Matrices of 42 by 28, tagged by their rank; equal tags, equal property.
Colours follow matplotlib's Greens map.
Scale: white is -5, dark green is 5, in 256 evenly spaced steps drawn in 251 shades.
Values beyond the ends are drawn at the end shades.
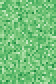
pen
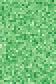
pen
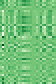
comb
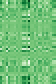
comb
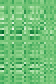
comb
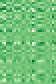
comb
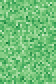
pen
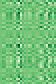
comb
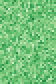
pen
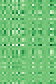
comb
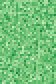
pen
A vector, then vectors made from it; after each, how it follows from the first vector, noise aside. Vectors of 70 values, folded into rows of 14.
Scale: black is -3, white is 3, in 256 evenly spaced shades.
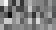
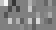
partly zeroed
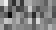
copied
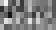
copied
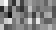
copied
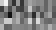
copied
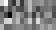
copied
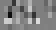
partly zeroed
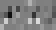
partly zeroed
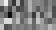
copied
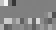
partly zeroed
